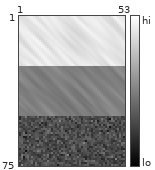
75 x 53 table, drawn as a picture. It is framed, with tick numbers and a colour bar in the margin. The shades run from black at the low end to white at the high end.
It is made of 3 by 1 panels. Panel 1,1: very high, slanting down to the right, faint in contrast. Panel 2,1: middling, slanting down to the right, faint in contrast. Panel 3,1: low, fine-grained.
